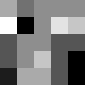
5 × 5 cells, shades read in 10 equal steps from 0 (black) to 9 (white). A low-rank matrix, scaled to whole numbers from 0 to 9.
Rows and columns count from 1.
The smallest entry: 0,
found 3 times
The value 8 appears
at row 2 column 4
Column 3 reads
5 5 5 7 6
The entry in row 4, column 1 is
3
